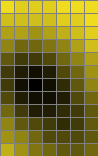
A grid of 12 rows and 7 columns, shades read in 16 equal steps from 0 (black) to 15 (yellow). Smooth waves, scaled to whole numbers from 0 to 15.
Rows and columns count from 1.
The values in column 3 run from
0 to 14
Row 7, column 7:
9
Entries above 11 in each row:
7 7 3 1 0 0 0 0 0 0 0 1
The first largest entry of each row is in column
1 7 7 7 7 7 7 7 1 1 1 1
